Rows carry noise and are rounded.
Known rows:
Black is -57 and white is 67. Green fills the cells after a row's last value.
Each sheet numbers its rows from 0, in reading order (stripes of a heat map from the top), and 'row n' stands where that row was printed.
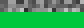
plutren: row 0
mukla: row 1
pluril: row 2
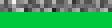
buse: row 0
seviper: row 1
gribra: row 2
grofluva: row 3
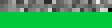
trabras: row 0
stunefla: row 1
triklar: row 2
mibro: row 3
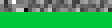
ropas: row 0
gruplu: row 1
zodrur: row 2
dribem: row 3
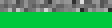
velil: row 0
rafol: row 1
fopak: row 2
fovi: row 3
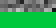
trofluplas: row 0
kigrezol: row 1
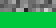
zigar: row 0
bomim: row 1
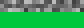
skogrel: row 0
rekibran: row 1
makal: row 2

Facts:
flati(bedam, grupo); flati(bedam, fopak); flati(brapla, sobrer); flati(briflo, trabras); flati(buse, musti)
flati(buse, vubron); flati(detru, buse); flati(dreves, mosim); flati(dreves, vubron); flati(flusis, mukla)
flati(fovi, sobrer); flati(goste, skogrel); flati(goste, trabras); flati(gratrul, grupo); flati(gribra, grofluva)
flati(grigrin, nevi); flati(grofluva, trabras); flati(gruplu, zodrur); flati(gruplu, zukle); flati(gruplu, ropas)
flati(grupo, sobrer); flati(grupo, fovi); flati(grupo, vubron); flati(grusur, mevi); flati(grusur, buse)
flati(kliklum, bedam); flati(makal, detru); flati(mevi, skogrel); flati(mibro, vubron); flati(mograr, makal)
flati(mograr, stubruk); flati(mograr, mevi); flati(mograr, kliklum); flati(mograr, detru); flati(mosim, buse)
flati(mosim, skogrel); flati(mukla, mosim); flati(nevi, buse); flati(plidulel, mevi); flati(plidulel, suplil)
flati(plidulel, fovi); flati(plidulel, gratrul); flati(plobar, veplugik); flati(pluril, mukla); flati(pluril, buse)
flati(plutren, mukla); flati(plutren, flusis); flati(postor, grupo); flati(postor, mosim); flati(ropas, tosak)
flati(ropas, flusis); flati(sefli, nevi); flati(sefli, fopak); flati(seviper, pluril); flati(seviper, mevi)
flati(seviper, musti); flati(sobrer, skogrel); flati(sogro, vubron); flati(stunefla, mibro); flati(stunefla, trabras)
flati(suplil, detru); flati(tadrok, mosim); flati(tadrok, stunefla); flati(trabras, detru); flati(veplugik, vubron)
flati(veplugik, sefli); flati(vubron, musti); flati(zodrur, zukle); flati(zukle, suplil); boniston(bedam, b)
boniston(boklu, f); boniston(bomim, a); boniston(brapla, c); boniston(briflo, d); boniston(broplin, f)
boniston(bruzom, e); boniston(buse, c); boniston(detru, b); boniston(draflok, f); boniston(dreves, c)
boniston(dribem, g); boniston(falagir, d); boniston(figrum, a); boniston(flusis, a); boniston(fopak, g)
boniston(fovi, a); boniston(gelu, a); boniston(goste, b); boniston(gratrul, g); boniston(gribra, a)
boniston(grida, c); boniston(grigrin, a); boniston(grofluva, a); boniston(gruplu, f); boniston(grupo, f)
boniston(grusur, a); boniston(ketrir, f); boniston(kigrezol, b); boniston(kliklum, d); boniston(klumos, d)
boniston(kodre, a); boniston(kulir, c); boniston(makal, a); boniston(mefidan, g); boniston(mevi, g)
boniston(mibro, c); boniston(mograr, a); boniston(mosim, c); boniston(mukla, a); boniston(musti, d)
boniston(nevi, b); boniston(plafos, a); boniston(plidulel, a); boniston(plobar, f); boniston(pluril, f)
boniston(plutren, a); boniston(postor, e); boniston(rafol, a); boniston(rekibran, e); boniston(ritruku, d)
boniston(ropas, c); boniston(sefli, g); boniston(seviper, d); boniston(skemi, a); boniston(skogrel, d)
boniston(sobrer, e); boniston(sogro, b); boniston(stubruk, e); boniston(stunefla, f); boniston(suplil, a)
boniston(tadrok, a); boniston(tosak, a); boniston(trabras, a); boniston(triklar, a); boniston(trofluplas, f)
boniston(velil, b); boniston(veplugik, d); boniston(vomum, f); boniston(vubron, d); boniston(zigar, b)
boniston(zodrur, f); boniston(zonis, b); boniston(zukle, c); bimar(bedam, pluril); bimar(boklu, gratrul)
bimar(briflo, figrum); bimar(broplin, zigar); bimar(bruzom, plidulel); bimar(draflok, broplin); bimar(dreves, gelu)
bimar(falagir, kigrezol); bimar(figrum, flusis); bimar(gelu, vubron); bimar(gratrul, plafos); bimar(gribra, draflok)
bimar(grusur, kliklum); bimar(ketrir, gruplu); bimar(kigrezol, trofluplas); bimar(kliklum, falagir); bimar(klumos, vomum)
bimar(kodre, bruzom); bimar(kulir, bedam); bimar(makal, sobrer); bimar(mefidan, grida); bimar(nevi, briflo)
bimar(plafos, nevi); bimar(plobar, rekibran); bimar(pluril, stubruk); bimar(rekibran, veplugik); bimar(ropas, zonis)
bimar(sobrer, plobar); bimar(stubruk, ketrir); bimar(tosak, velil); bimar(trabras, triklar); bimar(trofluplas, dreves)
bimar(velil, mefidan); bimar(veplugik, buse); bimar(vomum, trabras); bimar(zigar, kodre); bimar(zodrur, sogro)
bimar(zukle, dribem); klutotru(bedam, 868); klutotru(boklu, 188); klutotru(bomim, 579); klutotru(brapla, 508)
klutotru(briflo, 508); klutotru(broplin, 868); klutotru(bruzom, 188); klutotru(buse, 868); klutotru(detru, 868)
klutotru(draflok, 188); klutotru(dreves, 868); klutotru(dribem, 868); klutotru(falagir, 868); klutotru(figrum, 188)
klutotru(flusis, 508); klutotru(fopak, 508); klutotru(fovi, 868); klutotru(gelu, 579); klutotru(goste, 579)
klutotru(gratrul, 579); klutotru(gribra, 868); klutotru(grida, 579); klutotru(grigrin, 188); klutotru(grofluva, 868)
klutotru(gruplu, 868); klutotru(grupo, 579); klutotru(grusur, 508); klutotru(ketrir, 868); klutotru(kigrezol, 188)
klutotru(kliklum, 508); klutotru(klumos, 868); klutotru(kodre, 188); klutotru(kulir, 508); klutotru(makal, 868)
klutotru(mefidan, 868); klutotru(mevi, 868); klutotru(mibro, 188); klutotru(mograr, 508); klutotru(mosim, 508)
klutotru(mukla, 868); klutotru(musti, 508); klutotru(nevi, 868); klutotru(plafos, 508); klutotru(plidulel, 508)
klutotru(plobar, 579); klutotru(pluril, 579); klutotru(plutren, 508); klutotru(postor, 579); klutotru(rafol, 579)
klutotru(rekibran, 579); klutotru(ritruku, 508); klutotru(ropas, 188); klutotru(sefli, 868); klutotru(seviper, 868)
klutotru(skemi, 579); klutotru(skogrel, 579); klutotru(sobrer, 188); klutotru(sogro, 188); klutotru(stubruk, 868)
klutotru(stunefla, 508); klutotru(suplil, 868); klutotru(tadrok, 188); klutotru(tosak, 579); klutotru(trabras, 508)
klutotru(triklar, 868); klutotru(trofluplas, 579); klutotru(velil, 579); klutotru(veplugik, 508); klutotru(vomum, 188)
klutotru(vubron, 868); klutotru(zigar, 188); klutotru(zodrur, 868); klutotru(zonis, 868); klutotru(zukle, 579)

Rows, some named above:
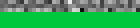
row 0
grupo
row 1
grupo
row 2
mibro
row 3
mevi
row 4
mevi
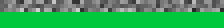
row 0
plafos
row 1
postor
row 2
mograr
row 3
triklar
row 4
grupo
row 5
zonis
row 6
ritruku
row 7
fovi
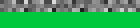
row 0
briflo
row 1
veplugik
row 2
kigrezol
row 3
plidulel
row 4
goste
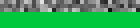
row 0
stubruk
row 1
mosim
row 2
plobar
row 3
kliklum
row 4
vubron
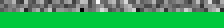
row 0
ritruku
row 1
gruplu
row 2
sobrer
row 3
zukle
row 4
brapla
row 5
klumos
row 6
gelu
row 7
kulir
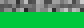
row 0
sefli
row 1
flusis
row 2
gratrul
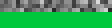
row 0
detru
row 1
falagir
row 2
nevi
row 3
kulir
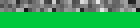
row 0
kigrezol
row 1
briflo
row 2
musti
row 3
grida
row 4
grusur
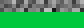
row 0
klumos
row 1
sogro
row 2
bedam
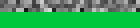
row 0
sogro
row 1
dreves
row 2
bruzom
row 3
tosak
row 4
ritruku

